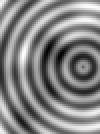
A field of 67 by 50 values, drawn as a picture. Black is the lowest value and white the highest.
Rings spread out from the middle right. No overall slope runs across the table. No lone cell stands out from its neighbours. No single row or column stands out from its neighbours.
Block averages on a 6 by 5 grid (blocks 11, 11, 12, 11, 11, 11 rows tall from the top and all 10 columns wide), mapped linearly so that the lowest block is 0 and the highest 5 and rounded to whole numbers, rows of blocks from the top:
33335 / 33243 / 24011 / 12111 / 32232 / 31345
